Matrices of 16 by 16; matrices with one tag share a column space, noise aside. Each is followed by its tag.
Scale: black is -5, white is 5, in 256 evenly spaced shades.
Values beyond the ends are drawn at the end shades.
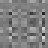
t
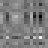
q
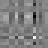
q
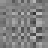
t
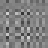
t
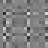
t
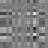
t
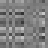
t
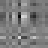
q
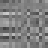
t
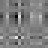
q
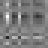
q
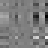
q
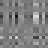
q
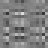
t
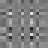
t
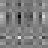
q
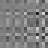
t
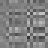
t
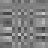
t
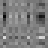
q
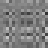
t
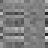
t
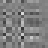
t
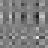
q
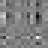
q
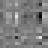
q
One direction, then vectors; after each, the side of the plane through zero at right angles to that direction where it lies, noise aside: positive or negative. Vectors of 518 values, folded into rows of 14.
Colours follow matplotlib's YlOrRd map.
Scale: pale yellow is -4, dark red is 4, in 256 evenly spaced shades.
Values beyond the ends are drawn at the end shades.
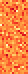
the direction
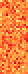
positive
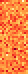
negative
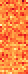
positive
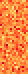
negative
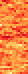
positive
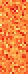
positive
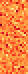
negative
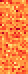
negative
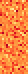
negative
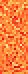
positive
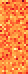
positive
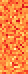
negative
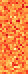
negative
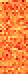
positive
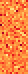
negative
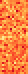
negative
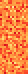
negative
